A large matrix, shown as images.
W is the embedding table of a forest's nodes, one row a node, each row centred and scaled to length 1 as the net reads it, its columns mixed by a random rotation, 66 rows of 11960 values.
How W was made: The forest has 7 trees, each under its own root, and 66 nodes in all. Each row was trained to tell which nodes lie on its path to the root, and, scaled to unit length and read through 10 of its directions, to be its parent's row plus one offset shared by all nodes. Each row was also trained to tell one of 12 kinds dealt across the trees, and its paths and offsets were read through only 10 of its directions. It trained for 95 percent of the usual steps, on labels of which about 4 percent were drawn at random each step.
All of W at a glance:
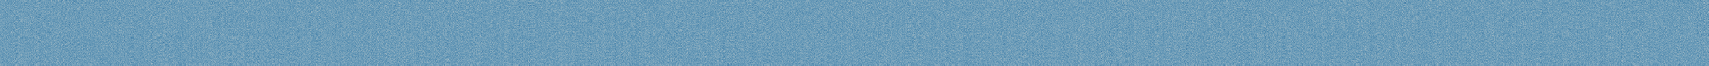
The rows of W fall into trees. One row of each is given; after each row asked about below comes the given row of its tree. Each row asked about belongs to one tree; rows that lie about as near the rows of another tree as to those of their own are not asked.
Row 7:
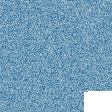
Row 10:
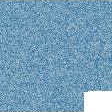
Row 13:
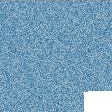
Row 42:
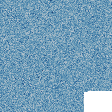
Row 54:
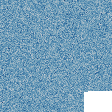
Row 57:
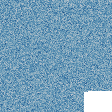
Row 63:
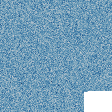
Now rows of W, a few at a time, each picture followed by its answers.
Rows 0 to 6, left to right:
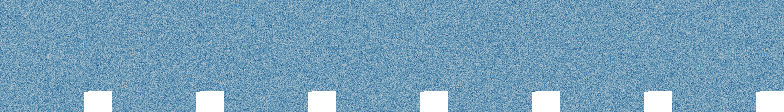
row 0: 63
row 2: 7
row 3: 7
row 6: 63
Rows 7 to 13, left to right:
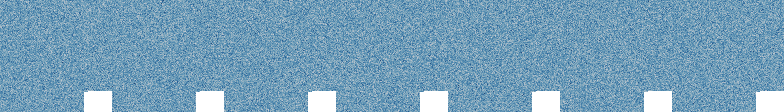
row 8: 42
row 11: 42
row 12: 54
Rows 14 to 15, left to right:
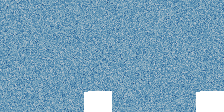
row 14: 63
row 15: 63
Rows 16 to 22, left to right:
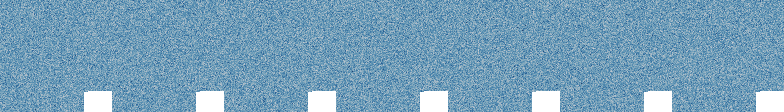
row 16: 57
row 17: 10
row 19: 10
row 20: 54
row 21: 63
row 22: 10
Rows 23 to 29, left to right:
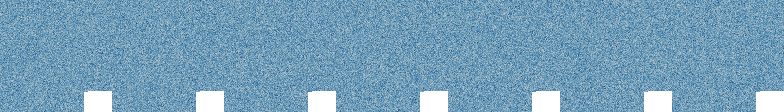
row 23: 7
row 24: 54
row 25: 10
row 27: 10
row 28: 57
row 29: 63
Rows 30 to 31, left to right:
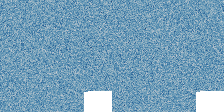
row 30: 10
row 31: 54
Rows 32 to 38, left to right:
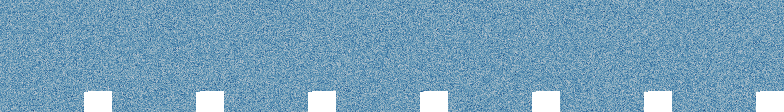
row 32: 57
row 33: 10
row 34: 13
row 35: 10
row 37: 57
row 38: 57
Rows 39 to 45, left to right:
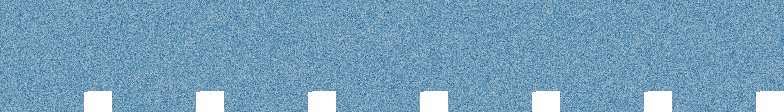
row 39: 63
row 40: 57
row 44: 13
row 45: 57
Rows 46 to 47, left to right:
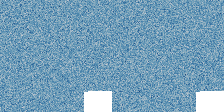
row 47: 13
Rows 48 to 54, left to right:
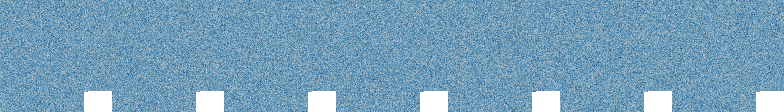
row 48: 57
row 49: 57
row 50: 63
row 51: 42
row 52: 10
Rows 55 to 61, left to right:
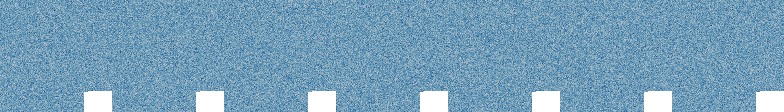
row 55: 10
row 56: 57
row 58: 63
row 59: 10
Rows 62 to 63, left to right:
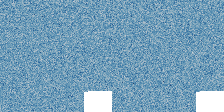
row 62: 57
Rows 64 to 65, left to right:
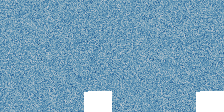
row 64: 63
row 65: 63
